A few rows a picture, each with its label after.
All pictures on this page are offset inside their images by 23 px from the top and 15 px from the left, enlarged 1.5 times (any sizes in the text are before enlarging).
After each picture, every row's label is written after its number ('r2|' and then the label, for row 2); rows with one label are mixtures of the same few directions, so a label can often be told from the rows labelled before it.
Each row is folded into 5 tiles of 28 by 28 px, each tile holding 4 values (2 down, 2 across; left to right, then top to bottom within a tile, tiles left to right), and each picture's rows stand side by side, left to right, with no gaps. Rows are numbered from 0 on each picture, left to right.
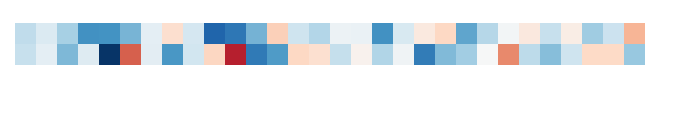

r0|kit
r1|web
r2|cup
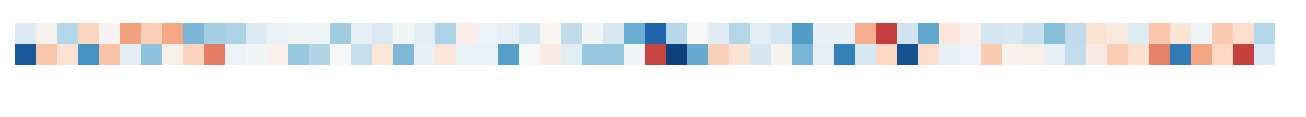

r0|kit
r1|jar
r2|cup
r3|web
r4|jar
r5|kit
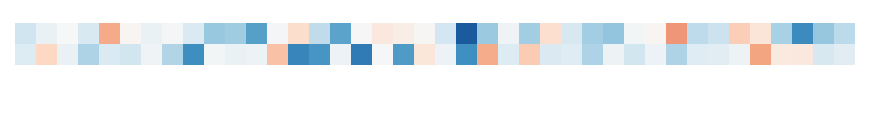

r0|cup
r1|jar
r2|jar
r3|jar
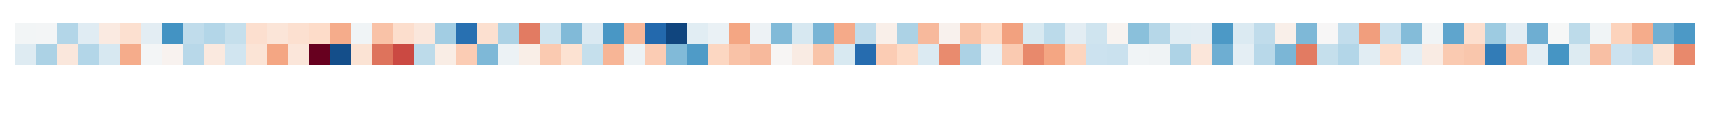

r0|jar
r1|kit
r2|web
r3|web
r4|kit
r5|web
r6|web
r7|kit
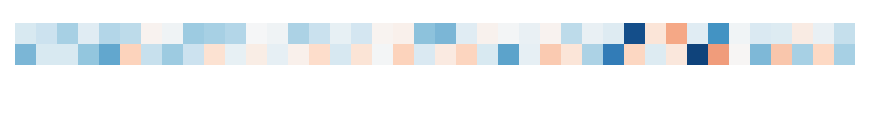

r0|kit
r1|kit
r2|cup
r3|jar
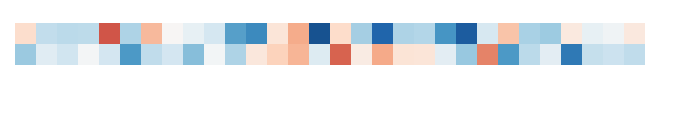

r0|cup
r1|cup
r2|jar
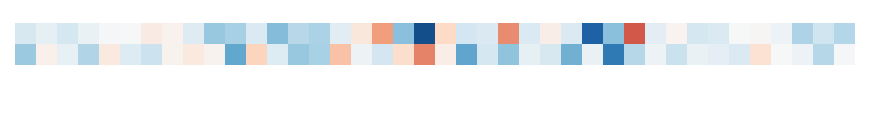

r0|kit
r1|kit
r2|kit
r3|jar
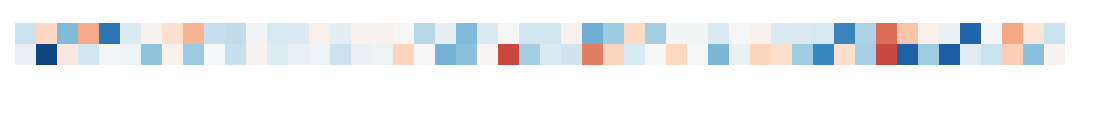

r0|web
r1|kit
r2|cup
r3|cup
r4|jar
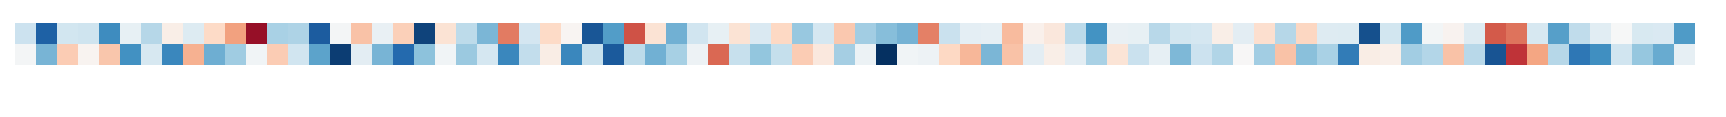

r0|jar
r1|web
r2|kit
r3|cup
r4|web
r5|jar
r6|cup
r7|web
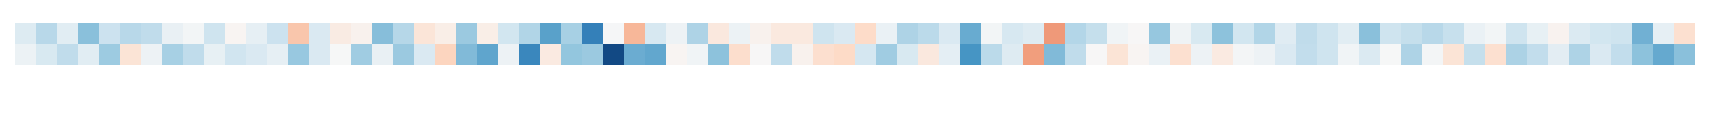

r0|kit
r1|kit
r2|kit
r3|kit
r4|cup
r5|cup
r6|cup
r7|kit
